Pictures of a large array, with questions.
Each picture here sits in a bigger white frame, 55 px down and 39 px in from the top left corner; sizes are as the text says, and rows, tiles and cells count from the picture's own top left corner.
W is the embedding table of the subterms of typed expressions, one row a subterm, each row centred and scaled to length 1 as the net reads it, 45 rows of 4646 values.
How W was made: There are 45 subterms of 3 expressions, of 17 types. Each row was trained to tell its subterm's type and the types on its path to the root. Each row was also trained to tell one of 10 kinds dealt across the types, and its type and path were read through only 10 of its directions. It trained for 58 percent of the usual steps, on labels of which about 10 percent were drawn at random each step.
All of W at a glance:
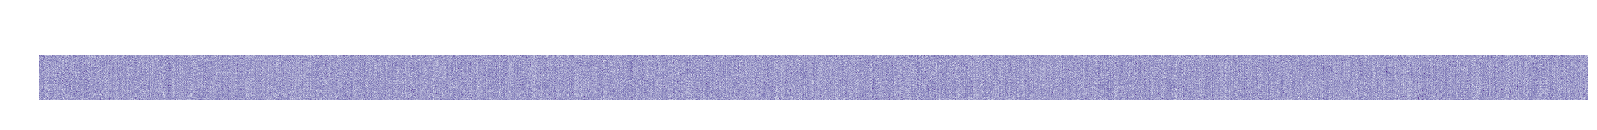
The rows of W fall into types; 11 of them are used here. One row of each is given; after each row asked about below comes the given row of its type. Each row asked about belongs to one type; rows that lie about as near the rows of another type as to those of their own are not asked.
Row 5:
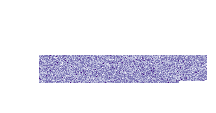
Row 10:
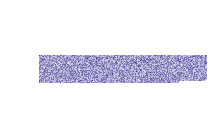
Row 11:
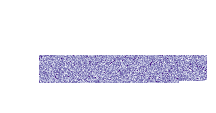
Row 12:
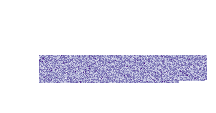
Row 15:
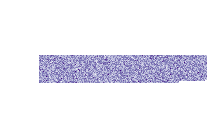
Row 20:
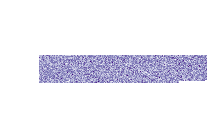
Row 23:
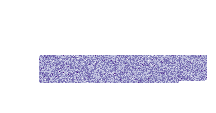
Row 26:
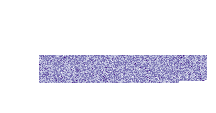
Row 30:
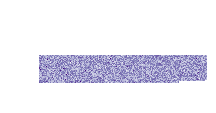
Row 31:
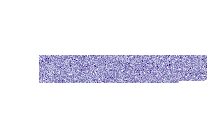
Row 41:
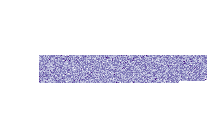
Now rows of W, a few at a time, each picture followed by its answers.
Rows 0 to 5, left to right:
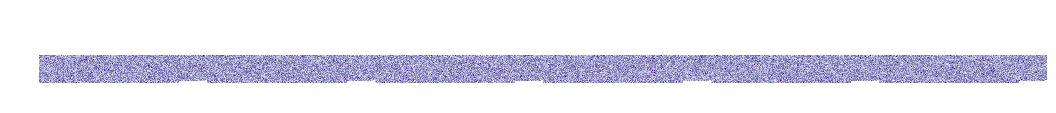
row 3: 20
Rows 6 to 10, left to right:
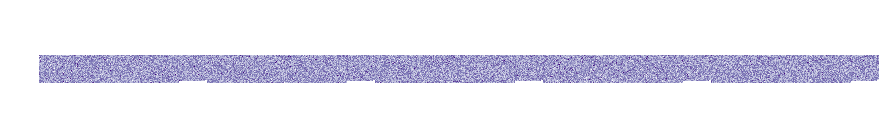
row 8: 20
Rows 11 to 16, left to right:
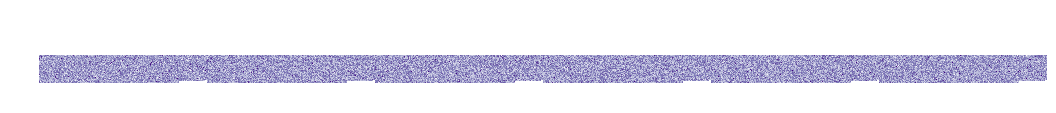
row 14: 30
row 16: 20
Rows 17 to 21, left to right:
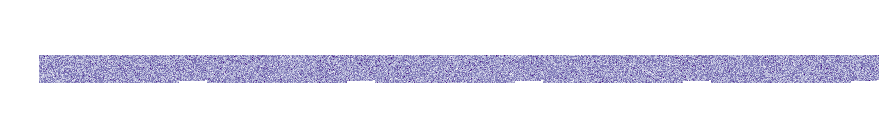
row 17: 30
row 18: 12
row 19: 10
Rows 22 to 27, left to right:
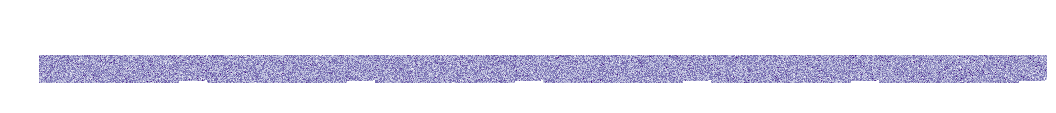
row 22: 12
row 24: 15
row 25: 12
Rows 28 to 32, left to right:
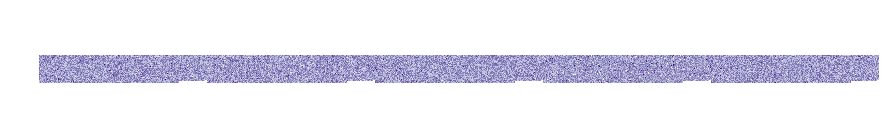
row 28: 26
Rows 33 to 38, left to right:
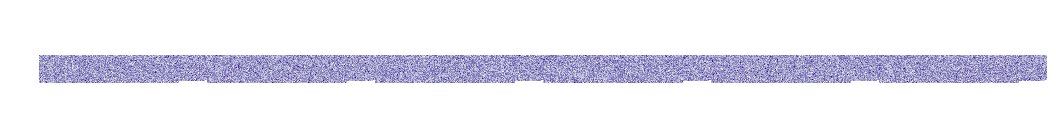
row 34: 23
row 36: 5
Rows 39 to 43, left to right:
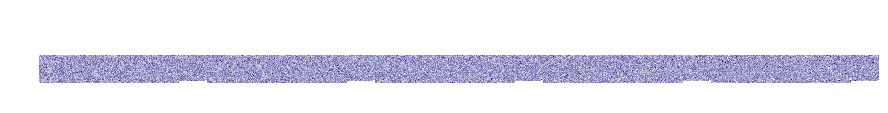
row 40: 23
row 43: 5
